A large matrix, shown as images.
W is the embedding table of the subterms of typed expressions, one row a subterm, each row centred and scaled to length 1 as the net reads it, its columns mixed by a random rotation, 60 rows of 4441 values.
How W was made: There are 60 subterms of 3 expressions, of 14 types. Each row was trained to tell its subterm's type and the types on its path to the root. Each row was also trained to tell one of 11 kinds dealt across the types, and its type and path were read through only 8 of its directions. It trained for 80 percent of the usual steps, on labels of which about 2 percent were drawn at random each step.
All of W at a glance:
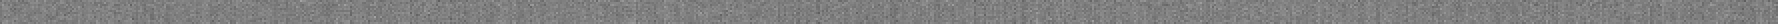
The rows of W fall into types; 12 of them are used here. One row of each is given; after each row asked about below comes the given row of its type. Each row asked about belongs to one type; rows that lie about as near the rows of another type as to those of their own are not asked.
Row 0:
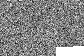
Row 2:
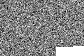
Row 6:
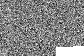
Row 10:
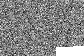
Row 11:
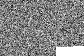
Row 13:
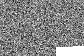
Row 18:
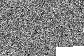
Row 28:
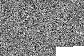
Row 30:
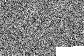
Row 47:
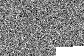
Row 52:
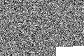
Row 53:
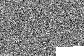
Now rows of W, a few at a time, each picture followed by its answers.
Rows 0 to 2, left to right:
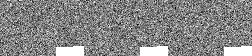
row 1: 47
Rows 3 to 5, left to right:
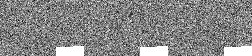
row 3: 53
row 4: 0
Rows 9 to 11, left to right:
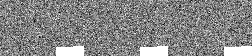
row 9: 30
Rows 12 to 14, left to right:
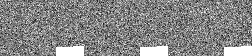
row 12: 30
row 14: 30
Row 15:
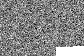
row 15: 47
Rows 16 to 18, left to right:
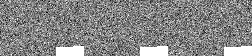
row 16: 2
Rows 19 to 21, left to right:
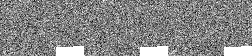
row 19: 18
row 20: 18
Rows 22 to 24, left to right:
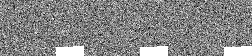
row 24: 11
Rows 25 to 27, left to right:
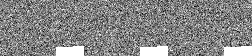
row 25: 47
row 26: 18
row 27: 47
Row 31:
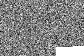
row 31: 0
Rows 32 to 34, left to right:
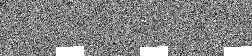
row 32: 53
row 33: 53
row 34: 0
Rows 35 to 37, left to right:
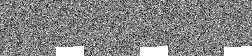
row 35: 18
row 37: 18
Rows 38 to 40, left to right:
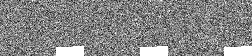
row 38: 47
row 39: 11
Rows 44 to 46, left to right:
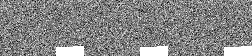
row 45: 10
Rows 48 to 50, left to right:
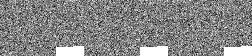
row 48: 53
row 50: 2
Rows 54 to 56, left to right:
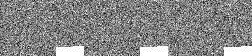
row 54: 53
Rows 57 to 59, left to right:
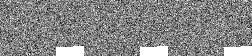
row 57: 2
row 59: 11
